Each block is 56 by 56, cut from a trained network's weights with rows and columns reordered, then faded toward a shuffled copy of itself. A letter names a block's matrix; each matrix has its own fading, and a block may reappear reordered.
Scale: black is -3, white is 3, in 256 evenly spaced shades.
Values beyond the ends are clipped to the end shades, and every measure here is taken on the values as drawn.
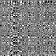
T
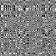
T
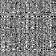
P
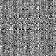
P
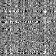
P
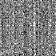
P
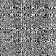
P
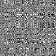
T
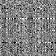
P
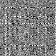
P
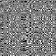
T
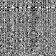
P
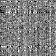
P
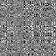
T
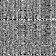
P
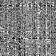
P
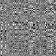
T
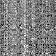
P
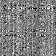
P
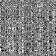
P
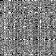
P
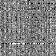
P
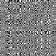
T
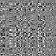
T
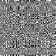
T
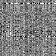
P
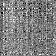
P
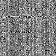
P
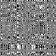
T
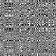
T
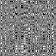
T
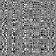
T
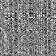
P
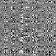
T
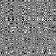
T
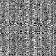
P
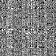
P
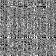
P
